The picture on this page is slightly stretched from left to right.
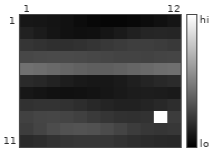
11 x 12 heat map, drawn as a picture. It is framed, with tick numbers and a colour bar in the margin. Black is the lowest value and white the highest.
Stripes: horizontal, repeating 2 times. Average level on the scale: 20%. Grain: streaks across. Lone odd cells: 1, higher than its neighbours.
